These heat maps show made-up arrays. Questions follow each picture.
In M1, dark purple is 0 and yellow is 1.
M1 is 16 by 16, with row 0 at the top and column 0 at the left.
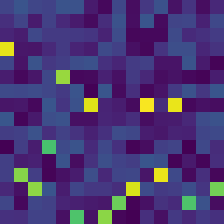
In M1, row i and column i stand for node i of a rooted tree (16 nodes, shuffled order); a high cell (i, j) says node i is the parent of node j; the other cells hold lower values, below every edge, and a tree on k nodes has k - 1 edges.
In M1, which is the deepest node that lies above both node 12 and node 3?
7
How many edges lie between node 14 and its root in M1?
0
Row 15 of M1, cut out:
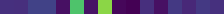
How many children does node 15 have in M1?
2
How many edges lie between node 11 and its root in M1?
5
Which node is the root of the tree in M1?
14
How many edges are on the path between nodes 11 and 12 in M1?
1
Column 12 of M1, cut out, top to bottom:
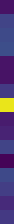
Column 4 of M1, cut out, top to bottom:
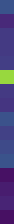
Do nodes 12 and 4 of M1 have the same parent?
no
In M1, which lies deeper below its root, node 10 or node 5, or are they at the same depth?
node 10
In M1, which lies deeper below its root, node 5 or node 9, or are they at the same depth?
node 5
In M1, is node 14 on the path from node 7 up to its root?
yes
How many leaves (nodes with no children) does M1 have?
8
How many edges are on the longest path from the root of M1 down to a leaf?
6
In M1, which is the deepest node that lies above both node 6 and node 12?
7
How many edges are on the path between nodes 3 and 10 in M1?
1
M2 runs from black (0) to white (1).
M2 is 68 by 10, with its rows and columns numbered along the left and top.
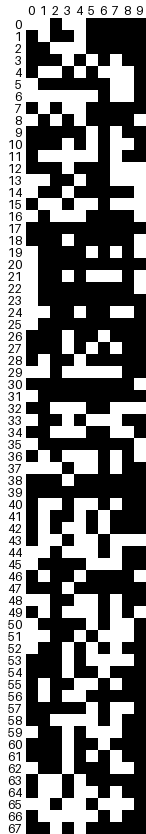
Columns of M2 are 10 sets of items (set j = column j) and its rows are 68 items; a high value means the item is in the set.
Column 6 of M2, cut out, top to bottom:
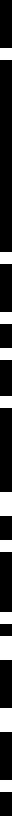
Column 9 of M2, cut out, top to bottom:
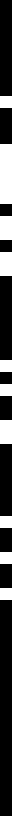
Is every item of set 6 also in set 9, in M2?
no
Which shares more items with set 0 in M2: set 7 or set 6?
set 7
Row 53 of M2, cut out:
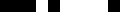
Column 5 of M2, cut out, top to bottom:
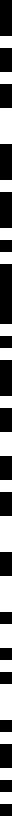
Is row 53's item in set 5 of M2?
yes
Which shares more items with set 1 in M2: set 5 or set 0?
set 5
